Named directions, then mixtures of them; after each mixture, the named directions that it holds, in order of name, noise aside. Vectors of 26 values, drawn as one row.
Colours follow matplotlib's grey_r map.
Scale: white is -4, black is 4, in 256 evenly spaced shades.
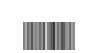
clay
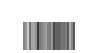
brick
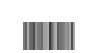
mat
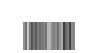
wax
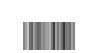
brick, clay, wax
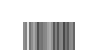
brick, wax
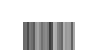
brick, mat, wax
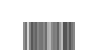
wax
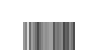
brick, wax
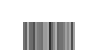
mat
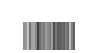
brick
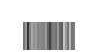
wax
